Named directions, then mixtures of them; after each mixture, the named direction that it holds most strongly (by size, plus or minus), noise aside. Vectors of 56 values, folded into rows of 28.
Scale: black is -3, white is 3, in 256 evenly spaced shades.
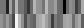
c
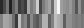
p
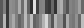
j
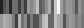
p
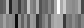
p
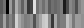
c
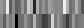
c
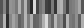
j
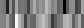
c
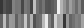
j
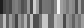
p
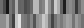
c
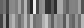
j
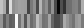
p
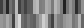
c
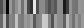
j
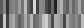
j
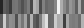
p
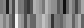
c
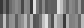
j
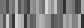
c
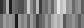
p
